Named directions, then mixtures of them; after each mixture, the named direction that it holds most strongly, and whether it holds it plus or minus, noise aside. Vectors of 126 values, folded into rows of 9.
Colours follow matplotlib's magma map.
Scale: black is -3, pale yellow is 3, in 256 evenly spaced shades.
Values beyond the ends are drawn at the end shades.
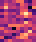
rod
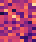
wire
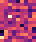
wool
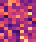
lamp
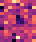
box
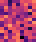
lamp, minus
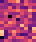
wool, minus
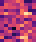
rod, plus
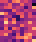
wire, minus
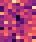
box, plus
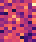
wire, plus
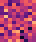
lamp, minus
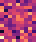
lamp, plus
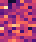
lamp, minus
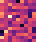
wool, plus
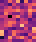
wool, minus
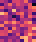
wire, minus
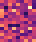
rod, minus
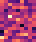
wool, plus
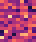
wool, plus
